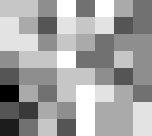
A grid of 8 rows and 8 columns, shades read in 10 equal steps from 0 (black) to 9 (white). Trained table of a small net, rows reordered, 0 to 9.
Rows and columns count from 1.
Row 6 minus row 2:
-8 0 1 -1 2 0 3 0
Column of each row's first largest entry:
4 1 1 4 4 5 5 5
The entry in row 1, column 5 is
4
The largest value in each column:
8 8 7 9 9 9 7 8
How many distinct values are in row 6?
6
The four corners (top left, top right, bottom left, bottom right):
7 4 1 8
